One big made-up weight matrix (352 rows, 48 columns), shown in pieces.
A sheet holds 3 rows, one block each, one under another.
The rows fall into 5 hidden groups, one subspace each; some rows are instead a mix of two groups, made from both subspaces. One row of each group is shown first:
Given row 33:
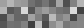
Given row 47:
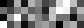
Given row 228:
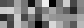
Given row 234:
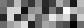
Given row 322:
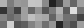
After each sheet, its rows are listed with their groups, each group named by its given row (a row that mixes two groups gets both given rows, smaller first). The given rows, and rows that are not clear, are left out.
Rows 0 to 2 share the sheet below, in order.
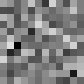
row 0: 228
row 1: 33
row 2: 234
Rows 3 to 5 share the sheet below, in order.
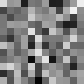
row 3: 234 and 322
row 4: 228
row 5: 228
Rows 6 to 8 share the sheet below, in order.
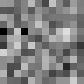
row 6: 228
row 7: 47 and 322
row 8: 234
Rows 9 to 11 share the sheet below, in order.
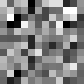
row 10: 228 and 322
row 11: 33
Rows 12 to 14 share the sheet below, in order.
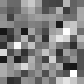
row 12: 33 and 322
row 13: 47
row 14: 234 and 322
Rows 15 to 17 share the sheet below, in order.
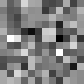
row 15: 322
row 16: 47 and 322
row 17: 33
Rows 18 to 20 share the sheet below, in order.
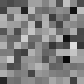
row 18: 33
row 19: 234
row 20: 47
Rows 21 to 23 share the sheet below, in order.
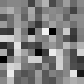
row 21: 228
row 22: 228
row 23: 47 and 234
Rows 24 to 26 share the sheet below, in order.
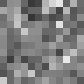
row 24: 322
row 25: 322
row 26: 47
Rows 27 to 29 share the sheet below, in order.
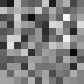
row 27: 228
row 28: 234
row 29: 33
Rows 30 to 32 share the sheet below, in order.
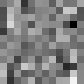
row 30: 234 and 322
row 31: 47
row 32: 234 and 322
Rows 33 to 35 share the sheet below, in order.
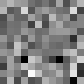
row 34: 33 and 322
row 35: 322
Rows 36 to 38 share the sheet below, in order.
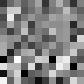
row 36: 234
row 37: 33 and 322
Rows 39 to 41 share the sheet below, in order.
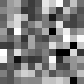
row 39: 322
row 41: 47
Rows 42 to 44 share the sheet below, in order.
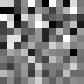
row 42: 228
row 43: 234
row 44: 228
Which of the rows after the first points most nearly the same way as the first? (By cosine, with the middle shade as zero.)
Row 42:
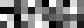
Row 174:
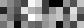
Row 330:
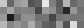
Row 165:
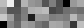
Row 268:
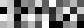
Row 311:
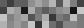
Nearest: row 268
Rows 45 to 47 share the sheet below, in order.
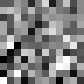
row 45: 228
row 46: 33
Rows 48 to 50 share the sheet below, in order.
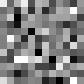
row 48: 33 and 322
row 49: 33 and 228
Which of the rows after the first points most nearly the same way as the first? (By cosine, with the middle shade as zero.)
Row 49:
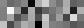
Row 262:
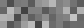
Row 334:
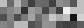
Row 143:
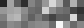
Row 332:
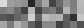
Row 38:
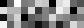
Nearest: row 262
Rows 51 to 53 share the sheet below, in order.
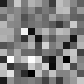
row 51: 47
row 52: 228 and 322
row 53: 47
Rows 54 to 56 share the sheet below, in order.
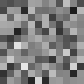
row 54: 33
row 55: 33 and 47
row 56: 33
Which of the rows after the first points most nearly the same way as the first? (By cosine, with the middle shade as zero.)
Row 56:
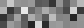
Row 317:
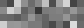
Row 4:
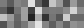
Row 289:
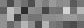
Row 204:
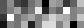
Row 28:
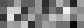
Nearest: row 4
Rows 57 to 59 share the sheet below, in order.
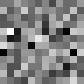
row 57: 33 and 228
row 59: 234
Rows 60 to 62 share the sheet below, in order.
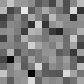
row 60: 33
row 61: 322
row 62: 33 and 228
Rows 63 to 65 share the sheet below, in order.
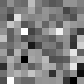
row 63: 33
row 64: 322
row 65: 322
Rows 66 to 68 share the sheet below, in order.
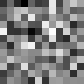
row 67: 47
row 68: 33
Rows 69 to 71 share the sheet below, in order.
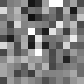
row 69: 322
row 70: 228
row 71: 47
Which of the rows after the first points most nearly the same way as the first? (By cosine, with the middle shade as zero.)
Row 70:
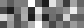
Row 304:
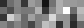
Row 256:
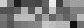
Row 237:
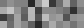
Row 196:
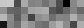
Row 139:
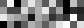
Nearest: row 139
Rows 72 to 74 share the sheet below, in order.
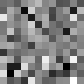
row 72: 33 and 47
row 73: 47
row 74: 234
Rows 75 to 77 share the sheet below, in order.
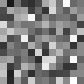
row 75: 47
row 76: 33
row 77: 234 and 322
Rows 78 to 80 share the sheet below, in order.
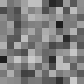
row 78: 322
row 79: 234
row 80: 47
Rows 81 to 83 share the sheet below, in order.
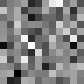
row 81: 322
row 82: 33 and 47
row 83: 33 and 322
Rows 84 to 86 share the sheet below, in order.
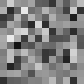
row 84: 33
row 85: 47
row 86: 47
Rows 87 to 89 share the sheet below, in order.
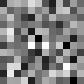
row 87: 47
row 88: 228
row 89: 234
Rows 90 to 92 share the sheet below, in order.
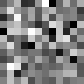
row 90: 228 and 322
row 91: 47
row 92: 47 and 234
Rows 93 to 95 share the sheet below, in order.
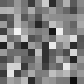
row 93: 228
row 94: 33 and 47
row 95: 234
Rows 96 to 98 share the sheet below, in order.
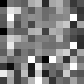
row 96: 234
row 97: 234
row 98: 228
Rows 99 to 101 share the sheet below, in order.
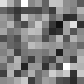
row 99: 228 and 322
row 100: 322
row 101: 234
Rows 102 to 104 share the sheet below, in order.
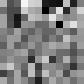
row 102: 322
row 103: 234
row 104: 228
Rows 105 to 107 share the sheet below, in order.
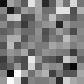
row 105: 47
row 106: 234
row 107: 33
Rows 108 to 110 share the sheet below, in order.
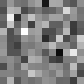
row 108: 228 and 234
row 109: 322
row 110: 322
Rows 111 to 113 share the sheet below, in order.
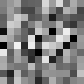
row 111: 322
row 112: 47 and 228
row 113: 228 and 234
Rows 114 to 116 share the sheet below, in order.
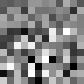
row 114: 33
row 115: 47
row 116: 228
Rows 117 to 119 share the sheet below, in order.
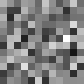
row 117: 234
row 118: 234
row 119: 33
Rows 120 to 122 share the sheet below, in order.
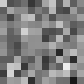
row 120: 47
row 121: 322
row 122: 234
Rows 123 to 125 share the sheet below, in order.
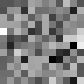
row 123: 33
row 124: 234
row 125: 228 and 322
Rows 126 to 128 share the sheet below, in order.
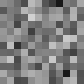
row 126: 322
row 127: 33 and 234
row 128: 228 and 234
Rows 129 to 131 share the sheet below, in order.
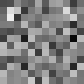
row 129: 33 and 234
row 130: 33
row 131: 33
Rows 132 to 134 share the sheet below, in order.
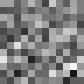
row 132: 228
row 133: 47
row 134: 33 and 234
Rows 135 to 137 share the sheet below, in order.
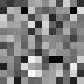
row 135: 33
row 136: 228
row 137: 322
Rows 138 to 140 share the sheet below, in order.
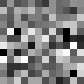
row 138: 33 and 322
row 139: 47 and 234
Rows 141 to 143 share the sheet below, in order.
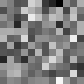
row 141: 322
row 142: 33
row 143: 234 and 322
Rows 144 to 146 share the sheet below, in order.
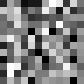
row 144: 322
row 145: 228
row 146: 234
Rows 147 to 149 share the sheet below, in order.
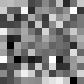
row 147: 33
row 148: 234
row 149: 47
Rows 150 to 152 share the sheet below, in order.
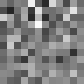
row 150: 228
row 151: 234
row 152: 322
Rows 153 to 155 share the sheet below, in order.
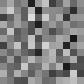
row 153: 228
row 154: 47 and 228
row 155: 234
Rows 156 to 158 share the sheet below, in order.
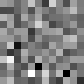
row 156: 228
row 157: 33
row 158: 228
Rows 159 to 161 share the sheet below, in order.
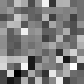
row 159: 228 and 322
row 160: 322
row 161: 33
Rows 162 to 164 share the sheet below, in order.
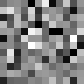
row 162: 228
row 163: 322
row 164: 47
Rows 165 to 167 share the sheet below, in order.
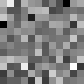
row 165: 47
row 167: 33
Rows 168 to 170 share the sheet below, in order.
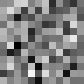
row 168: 47
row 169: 33
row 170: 228
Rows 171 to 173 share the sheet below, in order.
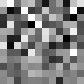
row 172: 234
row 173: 322
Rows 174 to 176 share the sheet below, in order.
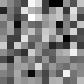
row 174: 322
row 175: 234
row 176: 228
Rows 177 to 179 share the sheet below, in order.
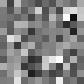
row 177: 228 and 234
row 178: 47 and 234
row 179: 322
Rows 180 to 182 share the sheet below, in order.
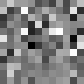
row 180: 33
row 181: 322
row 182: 234
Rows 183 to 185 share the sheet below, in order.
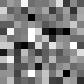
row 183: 47 and 322
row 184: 47 and 322
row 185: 228
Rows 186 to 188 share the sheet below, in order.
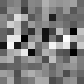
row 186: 33 and 322
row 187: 234
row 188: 228
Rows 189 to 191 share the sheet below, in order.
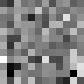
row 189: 228
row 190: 234
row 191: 234
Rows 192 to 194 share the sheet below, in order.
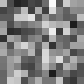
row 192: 47
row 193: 33 and 47
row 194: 322
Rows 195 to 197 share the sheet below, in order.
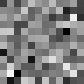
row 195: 234
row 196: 47
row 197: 33
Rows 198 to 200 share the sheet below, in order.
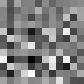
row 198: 228 and 234
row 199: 47
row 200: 47
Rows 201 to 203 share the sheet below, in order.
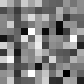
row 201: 228 and 322
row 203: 228
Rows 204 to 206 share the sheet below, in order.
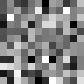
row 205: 33
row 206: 228
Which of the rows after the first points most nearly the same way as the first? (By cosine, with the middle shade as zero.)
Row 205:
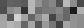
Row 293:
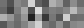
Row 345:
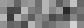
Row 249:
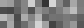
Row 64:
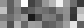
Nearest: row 345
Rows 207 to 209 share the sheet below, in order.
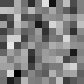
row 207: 228
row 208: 234
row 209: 33
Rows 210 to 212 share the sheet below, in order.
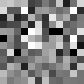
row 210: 33
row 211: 322
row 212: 33
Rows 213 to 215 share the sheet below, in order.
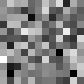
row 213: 47 and 322
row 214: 33 and 322
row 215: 234
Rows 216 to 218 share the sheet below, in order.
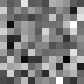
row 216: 322
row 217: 234
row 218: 33 and 322
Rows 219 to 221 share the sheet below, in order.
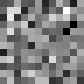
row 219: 234
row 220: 47
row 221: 228
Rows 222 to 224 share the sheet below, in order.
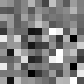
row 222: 228
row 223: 322
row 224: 322
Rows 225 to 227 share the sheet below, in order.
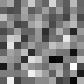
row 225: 228 and 234
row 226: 234
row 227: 322
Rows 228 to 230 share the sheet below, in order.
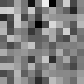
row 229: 47
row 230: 228
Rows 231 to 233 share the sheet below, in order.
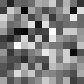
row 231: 33
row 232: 47
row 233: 47
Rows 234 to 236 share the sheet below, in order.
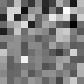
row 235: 47
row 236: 322
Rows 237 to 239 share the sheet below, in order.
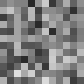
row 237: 228
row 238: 228
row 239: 47
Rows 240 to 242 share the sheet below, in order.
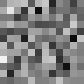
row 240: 47 and 228
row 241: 33
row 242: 47 and 234
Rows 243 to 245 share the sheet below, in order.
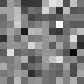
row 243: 322
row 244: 322
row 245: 322
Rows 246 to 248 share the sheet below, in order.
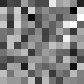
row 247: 234
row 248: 33
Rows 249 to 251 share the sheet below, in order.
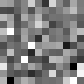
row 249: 228
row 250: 33 and 228
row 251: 322
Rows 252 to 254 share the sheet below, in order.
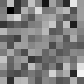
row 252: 47
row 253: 234 and 322
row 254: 234 and 322
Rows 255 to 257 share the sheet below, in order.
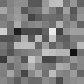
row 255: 322
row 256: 47
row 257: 47 and 322
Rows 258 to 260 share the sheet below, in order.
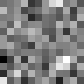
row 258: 322
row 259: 47
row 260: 47
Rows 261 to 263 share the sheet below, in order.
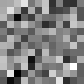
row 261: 47
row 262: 33
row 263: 33
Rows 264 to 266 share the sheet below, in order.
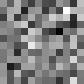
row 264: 234
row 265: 322
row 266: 47 and 234
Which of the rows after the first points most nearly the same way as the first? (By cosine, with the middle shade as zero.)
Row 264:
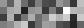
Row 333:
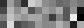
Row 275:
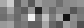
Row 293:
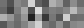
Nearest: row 275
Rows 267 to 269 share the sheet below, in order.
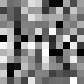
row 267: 322
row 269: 234
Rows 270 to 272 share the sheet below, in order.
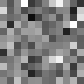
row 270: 322
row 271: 47 and 234
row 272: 322
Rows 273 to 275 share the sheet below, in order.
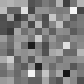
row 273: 33
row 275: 228
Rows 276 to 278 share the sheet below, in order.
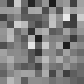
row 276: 228 and 234
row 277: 228
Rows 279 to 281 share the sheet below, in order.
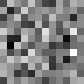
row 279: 33 and 47
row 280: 234
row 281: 47
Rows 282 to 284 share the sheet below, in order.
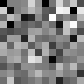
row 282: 47 and 322
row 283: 33
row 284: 47 and 322
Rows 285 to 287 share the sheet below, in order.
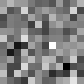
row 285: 33
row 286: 33 and 322
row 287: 234
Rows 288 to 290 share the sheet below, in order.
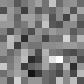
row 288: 33 and 228
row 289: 33 and 234
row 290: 322
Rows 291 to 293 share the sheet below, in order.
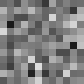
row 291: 322
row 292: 234
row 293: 228
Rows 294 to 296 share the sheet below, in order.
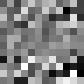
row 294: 234
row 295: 234
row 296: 234
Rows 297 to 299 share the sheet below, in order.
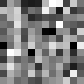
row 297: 322
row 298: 33 and 234
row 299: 228 and 234
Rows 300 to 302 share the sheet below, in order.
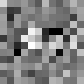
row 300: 234
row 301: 322
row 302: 228
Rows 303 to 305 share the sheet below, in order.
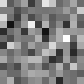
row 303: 33 and 234
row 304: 47 and 234
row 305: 322
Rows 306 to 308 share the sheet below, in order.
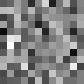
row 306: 228
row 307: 234
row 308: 33
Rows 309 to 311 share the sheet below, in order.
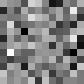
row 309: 322
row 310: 322
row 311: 33
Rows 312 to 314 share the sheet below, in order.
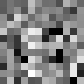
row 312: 33
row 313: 322
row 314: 322
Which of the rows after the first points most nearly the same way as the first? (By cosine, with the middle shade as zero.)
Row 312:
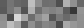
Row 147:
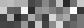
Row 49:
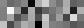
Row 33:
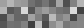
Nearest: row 49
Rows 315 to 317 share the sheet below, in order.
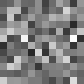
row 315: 234
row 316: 33
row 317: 47
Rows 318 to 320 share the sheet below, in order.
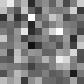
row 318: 33 and 228
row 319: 322
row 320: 47 and 322
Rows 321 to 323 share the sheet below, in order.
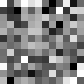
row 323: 322
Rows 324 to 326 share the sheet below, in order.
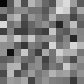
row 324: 47
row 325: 322
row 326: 234
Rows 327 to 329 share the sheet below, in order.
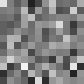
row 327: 33 and 47
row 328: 234
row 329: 33
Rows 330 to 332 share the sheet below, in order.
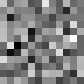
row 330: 47 and 234
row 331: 33
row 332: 228 and 234
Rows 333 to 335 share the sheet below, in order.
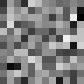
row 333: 234 and 322
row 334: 234
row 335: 47 and 322
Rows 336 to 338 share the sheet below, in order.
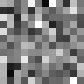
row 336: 228
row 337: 47
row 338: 234 and 322
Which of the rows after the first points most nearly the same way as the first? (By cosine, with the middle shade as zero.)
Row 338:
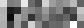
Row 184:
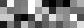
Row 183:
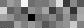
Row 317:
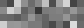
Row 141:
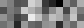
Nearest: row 183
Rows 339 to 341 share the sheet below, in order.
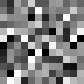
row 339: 228
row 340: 33
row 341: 33
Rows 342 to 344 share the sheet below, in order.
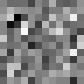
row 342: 33 and 322
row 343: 322
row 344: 234
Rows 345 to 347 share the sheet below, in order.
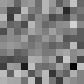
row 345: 234
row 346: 234
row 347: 33
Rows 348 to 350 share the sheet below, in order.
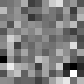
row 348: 322
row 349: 47 and 234
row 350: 228 and 234
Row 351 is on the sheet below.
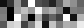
